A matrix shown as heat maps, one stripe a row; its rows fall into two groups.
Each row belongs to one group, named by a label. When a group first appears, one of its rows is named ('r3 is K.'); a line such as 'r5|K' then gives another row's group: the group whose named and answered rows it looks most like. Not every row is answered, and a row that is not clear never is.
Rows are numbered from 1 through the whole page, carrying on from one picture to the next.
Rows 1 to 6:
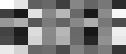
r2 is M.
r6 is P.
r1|P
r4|M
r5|M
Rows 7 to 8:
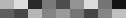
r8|M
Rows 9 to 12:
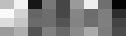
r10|P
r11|P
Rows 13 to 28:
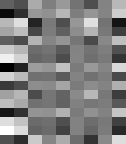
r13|M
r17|M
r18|P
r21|P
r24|P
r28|M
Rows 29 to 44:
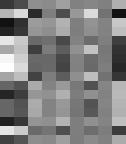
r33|P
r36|P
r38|M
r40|M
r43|P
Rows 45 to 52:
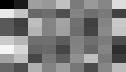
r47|M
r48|M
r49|P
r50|P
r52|M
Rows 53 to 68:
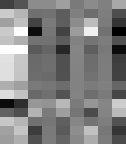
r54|P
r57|P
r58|P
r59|P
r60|P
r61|P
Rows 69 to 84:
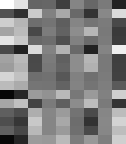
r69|P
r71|P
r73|P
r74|M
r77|P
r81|M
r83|M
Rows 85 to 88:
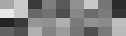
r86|P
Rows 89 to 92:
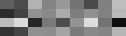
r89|M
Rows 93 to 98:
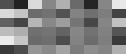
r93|M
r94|P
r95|M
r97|P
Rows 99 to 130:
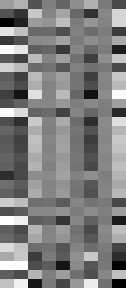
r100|M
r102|P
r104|P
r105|M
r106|P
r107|M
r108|M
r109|M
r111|P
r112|M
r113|M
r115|M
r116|M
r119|M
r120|M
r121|P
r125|M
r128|P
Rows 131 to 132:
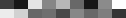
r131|M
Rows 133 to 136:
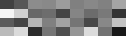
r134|P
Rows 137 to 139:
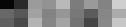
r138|M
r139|M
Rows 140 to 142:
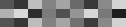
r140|M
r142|M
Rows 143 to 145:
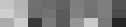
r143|P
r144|P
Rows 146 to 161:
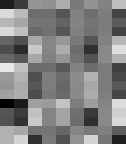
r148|P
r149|P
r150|M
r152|M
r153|P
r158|M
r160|P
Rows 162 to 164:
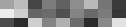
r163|P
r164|M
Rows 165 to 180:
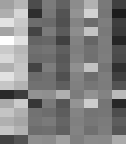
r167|P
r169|P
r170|P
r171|P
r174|P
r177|P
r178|P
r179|P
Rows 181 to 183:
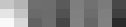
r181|P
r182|P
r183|P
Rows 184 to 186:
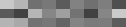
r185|M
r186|P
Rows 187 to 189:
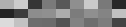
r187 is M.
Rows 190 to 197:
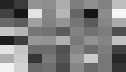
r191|M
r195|P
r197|P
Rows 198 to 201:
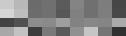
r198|P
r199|P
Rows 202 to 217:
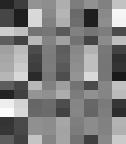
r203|M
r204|M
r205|P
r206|M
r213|P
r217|M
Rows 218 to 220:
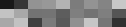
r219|P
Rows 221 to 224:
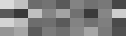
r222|M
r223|P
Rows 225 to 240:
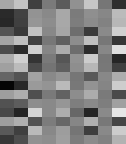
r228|M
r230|M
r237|M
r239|M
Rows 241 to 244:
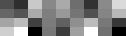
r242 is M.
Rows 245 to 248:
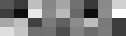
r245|M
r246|M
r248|P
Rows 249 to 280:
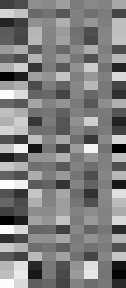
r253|M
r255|M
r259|P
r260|M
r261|P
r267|P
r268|M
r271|M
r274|P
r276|P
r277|M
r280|P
